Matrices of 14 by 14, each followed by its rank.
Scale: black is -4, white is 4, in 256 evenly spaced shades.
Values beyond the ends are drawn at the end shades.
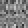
three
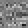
three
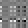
one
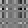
one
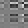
one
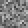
full rank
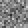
full rank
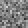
full rank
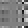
one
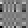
one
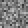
full rank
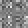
three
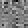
three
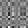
one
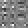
three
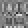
three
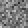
full rank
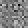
three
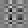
one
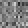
three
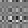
one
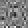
three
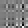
one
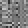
three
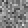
full rank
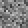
full rank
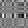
one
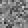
full rank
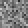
full rank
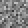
full rank
